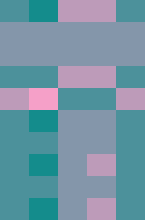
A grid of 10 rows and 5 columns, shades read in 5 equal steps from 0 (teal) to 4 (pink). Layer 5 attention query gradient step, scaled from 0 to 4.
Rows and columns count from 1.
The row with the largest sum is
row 5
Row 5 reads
3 4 1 1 3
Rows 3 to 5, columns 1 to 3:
2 2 2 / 1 1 3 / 3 4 1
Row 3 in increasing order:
2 2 2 2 2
